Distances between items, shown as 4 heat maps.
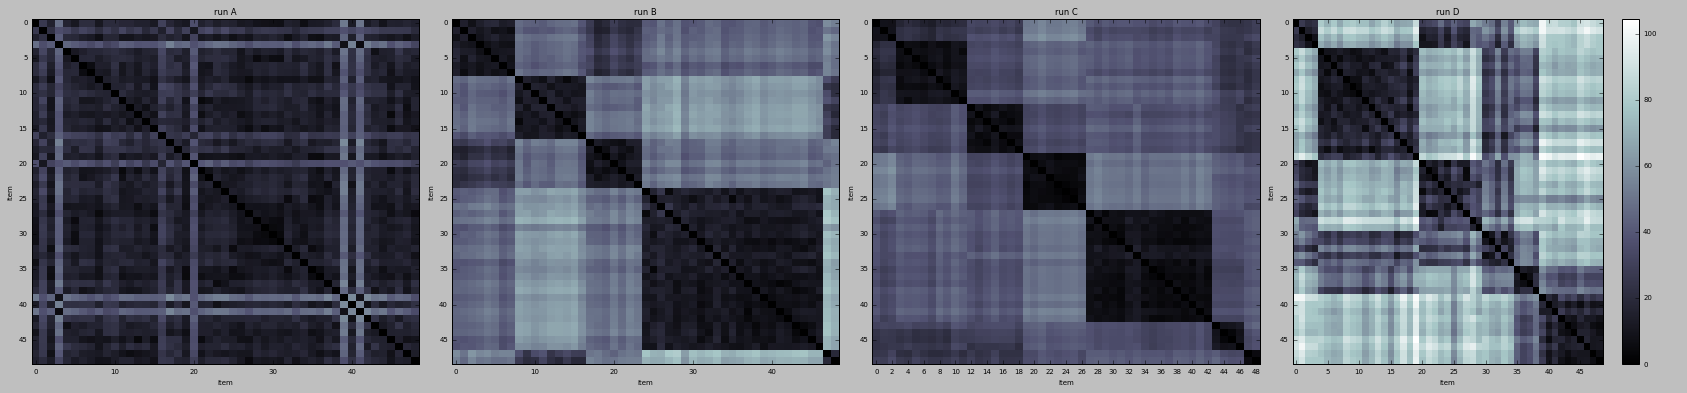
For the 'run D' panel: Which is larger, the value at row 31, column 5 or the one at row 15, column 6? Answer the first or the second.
the first
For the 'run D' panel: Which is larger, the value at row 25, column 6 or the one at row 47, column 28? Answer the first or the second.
the second
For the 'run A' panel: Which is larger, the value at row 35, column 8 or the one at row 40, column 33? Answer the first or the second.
the second
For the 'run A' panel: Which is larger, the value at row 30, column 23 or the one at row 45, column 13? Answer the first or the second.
the first
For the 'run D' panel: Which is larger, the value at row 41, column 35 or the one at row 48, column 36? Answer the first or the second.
the first
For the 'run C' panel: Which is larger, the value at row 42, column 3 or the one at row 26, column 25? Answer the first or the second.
the first
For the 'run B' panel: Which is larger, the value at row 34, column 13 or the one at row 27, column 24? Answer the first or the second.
the first
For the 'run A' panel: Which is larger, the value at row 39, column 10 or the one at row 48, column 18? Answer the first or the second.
the first
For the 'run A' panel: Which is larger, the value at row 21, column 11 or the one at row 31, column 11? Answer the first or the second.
the second
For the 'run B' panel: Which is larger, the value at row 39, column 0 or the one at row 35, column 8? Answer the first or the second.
the second
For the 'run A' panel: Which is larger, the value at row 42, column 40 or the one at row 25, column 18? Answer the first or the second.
the second
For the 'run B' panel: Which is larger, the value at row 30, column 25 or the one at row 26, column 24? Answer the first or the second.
the second
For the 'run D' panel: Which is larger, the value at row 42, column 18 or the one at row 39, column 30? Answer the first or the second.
the second
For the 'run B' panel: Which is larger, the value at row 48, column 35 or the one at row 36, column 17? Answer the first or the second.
the first
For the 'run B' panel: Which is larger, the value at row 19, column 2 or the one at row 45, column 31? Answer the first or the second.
the first
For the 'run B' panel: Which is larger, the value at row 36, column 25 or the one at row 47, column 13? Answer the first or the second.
the second
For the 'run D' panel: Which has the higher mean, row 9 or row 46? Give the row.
46
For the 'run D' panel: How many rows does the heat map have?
49
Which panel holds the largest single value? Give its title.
run D
